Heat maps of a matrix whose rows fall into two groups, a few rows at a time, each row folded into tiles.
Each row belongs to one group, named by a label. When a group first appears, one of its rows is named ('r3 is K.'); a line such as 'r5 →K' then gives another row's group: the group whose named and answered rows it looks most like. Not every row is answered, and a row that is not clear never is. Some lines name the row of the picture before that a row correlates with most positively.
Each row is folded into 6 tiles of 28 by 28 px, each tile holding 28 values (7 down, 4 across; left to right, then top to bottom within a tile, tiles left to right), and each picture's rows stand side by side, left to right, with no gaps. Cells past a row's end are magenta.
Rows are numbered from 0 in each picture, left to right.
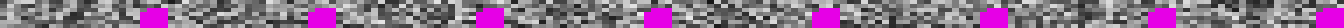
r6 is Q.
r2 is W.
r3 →W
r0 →Q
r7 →Q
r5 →W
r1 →Q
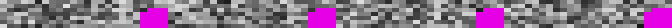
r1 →W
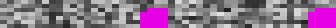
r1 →Q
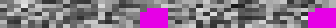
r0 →Q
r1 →Q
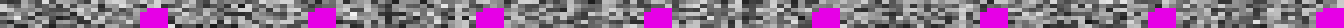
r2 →W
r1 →W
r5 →W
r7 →Q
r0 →W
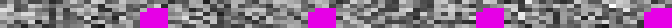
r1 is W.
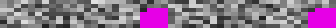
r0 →W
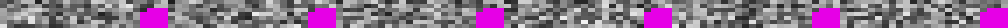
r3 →Q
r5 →Q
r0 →W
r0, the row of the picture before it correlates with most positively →0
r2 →Q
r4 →Q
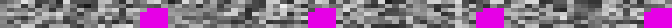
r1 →Q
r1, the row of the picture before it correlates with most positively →1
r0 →Q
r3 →Q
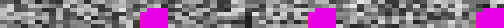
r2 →W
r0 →W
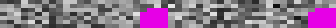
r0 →W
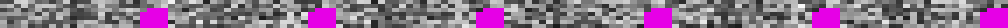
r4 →W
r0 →Q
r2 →W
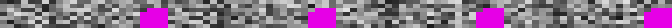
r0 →W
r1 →W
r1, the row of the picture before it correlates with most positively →3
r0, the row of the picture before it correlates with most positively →3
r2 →W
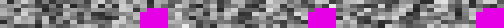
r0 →W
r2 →Q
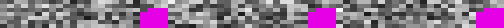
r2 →W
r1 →W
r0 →Q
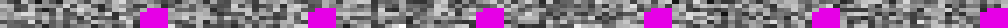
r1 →W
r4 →W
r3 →W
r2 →Q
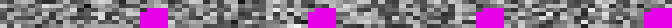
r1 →Q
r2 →W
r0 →Q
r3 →Q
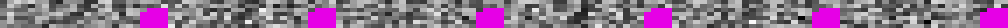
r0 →Q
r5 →W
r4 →Q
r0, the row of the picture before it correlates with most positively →1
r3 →Q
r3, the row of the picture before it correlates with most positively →1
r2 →Q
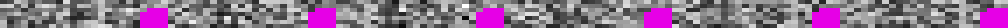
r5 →W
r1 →W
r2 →W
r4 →W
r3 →W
